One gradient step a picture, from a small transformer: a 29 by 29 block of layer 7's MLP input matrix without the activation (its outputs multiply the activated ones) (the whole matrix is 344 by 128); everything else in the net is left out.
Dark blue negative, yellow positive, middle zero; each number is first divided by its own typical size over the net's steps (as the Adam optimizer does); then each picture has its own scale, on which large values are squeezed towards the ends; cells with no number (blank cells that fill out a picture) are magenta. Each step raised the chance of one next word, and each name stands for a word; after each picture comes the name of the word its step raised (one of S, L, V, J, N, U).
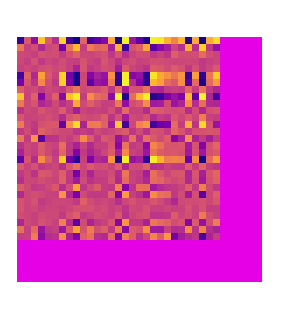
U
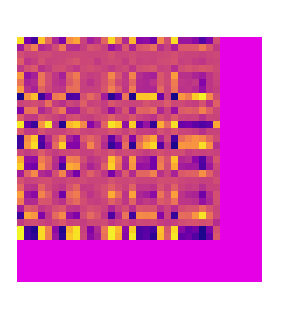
U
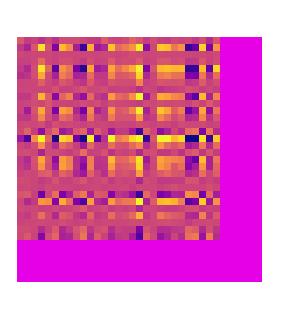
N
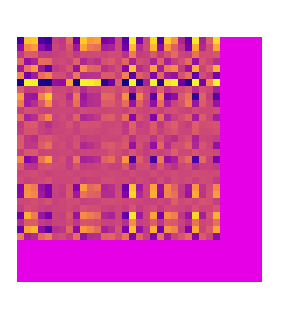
U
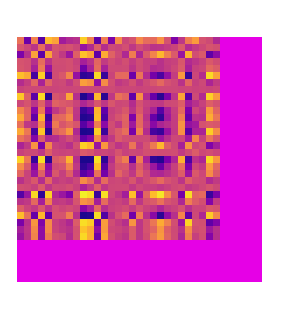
N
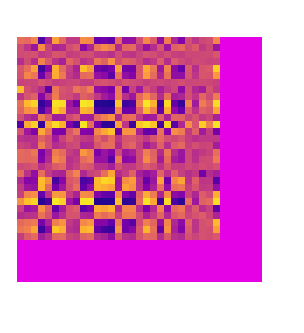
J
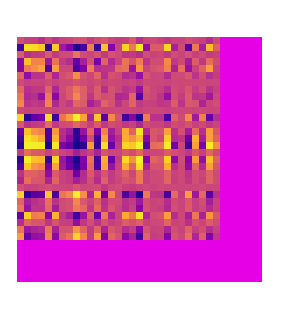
N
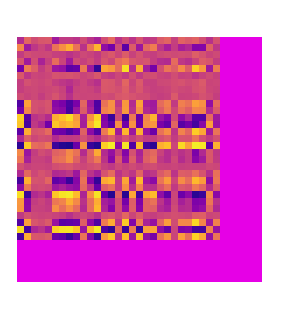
J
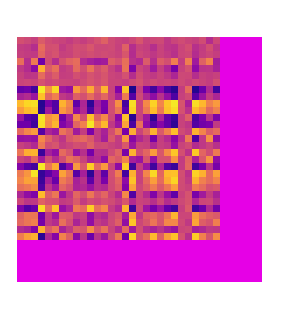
J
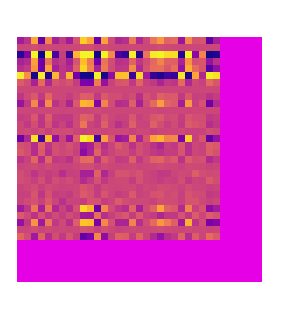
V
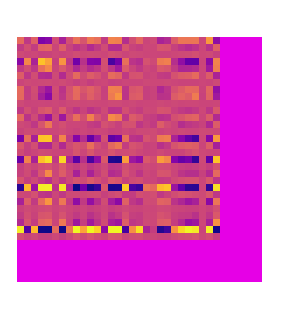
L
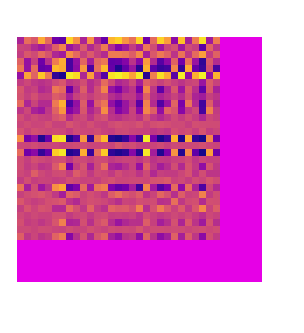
V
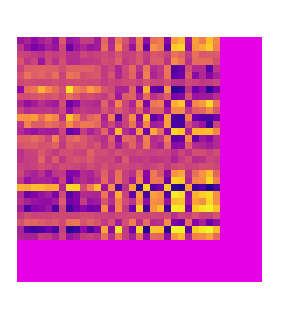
J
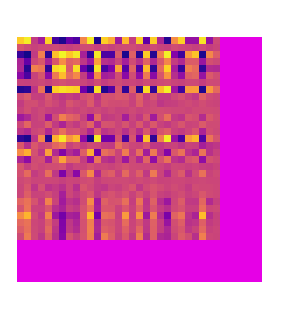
V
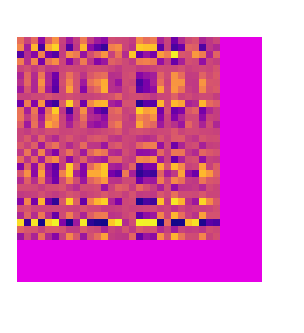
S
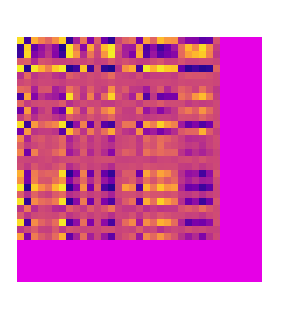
J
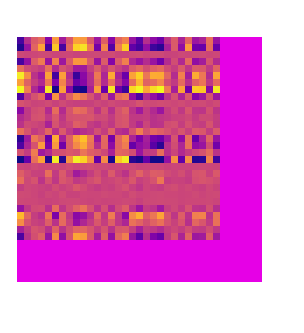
U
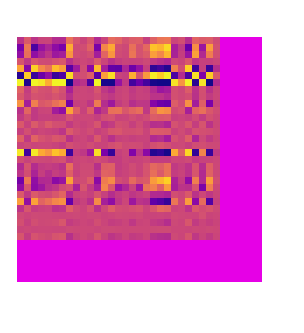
V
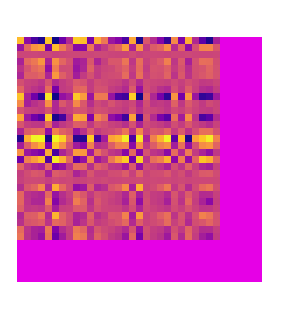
N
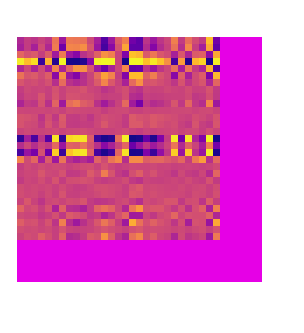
V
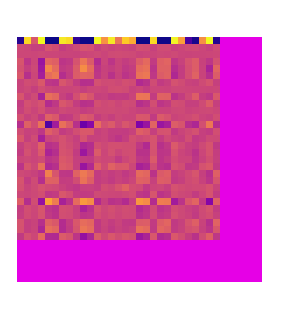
L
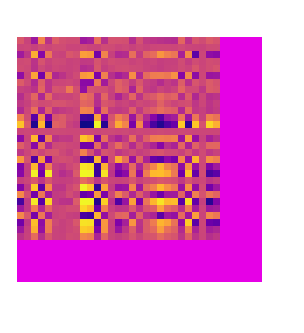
L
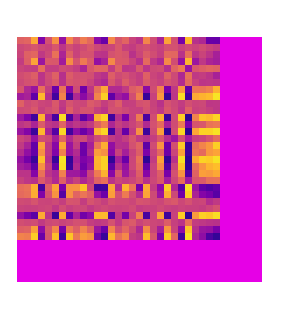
N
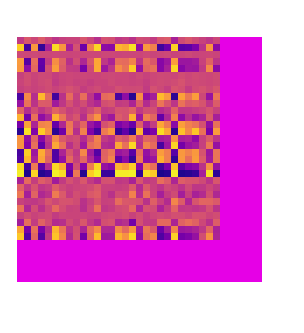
N
